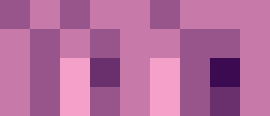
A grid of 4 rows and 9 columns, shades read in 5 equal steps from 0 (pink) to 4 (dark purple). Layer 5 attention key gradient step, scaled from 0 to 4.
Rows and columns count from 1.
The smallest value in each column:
1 1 0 1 1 0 1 1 1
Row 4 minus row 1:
-1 1 -2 1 0 -2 1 2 0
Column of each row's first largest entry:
1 2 8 8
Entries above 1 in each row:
3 4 4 4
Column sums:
5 7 3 8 4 3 7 10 4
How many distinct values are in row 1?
2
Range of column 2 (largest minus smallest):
1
